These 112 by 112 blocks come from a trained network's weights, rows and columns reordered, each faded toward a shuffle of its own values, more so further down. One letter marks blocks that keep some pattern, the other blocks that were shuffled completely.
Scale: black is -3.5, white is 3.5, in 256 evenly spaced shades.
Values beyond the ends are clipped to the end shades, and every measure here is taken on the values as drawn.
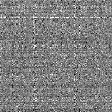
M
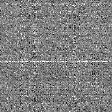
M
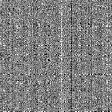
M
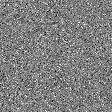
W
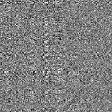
M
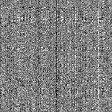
M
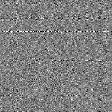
M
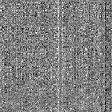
M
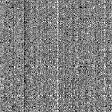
M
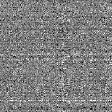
M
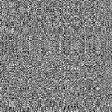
M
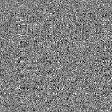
M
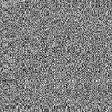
M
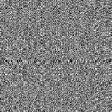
M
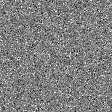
W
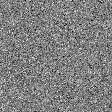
W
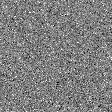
W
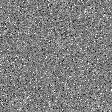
W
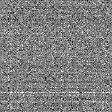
M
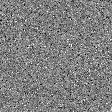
W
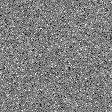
W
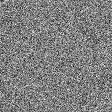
W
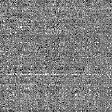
M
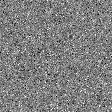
W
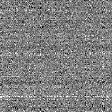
M
